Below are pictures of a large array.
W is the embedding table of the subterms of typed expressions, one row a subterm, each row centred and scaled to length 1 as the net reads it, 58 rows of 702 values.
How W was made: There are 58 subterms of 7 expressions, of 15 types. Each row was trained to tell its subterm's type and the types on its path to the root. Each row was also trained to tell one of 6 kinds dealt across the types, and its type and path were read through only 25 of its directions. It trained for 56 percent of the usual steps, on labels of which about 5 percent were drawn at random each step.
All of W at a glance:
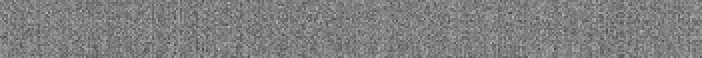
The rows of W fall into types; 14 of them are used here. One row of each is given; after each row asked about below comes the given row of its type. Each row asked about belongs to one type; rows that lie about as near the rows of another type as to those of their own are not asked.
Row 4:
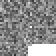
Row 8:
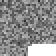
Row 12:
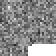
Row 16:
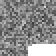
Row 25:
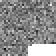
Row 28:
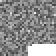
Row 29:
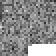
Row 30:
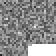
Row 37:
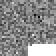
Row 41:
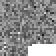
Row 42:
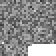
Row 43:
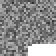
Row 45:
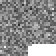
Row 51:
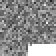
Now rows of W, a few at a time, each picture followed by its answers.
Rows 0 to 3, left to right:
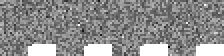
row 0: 25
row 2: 37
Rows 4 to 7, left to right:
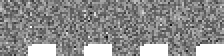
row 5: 12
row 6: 37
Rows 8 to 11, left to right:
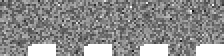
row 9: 28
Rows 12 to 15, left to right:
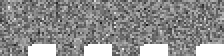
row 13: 29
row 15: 16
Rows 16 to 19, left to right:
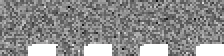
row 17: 12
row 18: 42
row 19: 16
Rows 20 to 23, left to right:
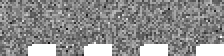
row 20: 42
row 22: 12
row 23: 51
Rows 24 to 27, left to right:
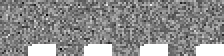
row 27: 37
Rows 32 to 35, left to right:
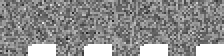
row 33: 30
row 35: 51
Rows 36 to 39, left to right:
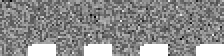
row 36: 16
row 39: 16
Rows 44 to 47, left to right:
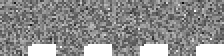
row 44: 12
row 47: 37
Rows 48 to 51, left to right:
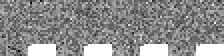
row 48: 42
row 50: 25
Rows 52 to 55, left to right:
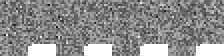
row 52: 8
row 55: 25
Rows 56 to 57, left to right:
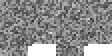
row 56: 25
